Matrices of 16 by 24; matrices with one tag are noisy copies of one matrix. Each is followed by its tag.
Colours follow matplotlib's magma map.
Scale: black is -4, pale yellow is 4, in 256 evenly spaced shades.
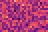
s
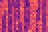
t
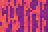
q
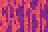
q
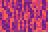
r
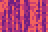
t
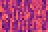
r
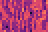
r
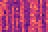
t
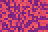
s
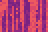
t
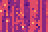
t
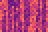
t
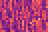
r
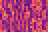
r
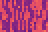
r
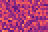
s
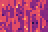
q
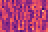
r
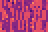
r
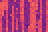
t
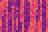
t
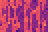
q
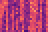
t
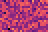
s
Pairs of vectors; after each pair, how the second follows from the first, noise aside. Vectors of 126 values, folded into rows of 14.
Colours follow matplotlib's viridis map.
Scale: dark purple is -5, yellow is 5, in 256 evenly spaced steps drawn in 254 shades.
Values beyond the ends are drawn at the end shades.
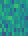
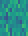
shuffled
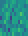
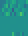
partly zeroed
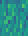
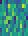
scaled up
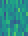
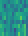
shuffled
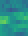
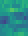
negated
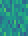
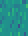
partly zeroed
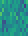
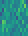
negated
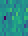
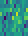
scaled up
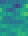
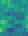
reversed
